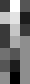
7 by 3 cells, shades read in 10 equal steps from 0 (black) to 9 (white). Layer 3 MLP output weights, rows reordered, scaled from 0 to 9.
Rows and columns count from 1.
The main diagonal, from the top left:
2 8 2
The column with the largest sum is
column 2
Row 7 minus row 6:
2 -1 0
